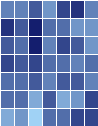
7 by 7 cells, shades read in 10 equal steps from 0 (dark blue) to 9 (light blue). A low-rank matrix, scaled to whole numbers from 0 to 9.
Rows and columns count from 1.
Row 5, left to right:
4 4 3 5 3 3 5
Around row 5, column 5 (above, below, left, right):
4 7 5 3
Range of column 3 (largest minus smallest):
9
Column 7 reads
5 6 6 4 5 2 2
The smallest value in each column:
1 3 0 3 2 1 2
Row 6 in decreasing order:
7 7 6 4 4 3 2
